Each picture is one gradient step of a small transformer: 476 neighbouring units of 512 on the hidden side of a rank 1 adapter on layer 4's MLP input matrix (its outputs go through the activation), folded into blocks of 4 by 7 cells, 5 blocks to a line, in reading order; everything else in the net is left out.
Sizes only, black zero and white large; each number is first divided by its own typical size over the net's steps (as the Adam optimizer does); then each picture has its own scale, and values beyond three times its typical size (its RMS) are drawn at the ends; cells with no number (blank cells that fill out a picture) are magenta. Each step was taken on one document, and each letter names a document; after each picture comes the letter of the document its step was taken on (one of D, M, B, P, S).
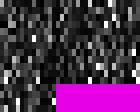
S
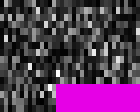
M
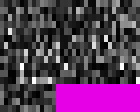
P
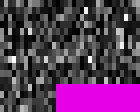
P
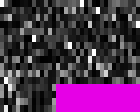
S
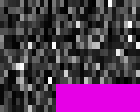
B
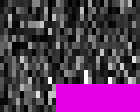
B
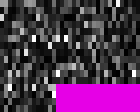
M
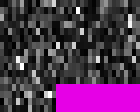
B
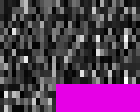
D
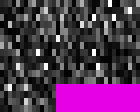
S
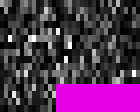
M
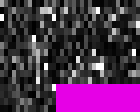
S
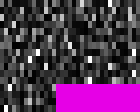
S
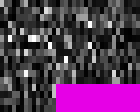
M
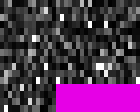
S
